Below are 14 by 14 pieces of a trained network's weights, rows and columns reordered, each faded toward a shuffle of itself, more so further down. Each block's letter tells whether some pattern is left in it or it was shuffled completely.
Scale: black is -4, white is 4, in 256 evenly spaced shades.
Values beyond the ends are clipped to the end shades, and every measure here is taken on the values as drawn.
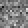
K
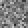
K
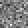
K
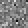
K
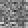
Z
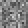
Z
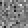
K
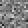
K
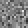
Z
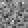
K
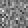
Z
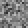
K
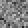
K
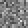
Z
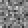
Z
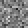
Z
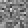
Z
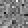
K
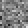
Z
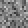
K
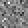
K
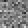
Z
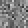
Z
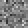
K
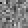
Z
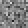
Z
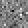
K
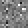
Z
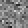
K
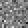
K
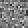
K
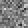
Z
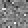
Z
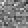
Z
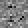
Z
